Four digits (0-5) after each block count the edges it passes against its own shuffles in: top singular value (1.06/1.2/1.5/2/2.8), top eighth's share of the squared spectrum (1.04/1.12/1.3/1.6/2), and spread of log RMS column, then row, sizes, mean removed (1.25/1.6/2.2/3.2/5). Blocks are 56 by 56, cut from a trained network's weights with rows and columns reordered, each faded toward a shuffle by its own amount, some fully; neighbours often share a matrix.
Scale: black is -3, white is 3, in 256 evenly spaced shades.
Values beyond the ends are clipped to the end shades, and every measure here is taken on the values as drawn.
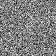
0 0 0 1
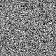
3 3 1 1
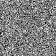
1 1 0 0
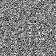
3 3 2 0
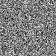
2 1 0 0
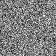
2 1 0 0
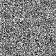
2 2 1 0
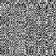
4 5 3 0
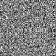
3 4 2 0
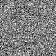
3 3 1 0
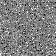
0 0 0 0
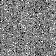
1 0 0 0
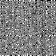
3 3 0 2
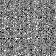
2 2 0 2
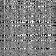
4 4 0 4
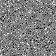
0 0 0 0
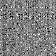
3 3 0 3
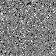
0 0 0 0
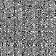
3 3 0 2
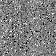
1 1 0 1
